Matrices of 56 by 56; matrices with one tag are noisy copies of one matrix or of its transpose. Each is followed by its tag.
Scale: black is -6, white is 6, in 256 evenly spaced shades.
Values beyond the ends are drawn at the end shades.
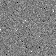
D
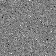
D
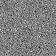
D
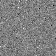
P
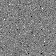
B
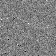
P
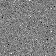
D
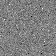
B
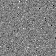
P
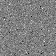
B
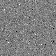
B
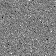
D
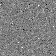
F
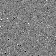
P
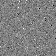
P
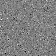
P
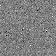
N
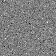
F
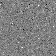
F
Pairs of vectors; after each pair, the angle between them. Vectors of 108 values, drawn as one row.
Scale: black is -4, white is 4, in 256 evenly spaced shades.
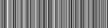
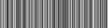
nearly opposite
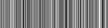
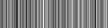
orthogonal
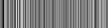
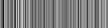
nearly parallel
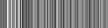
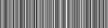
orthogonal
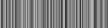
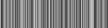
nearly parallel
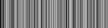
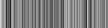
partly opposed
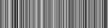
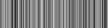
nearly parallel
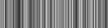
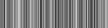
nearly opposite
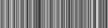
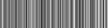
orthogonal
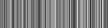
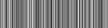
orthogonal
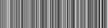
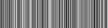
orthogonal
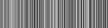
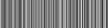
partly opposed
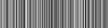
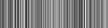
nearly opposite
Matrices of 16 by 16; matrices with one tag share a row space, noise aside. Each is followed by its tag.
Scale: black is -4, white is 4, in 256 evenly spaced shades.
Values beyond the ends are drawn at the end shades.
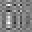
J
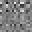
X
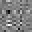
J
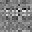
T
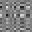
X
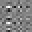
J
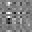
J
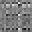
T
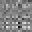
T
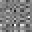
X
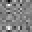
J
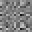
X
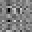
J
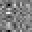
J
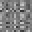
X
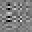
J
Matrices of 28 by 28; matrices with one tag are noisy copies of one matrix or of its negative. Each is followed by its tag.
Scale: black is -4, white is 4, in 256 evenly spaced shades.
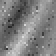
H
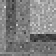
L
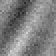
H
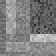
L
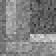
L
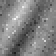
H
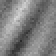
H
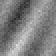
H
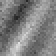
H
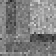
L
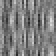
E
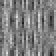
E
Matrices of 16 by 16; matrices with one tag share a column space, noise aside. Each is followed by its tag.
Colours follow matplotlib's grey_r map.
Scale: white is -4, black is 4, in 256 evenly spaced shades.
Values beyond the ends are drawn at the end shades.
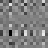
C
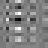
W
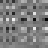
W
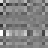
C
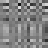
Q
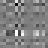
C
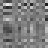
Q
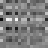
W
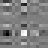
C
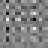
W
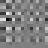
W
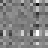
C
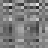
Q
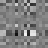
C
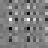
W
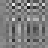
Q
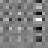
W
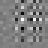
W
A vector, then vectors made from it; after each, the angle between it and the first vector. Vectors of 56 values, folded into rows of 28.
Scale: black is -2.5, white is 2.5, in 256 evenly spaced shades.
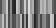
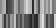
orthogonal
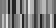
nearly parallel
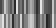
partly aligned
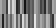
nearly opposite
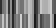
nearly parallel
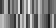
partly aligned
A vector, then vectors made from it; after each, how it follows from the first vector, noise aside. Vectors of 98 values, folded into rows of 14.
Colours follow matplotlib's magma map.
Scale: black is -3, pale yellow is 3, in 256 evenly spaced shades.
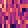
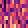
negated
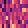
negated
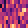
negated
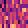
negated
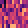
negated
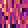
copied
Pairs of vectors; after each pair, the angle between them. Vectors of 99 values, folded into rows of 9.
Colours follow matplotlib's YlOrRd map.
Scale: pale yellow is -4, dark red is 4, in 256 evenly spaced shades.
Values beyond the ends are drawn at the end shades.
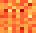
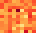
partly opposed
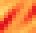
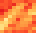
nearly opposite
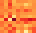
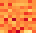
partly aligned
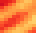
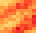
nearly opposite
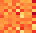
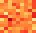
partly aligned
